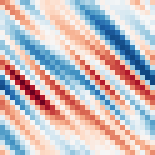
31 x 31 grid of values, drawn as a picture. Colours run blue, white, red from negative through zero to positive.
The halves do not mirror each other. On average the colour sits 50% of the way up the scale. The ninth with the lowest average is the top right. The grain runs diagonally down to the right. No lone cell stands out from its neighbours. No single row or column stands out from its neighbours.
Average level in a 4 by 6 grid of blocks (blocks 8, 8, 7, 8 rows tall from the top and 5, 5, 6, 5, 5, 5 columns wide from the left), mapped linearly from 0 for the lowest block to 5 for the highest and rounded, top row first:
2 2 3 0 0 2 / 3 1 1 4 2 0 / 2 5 4 2 2 3 / 1 3 3 4 4 2
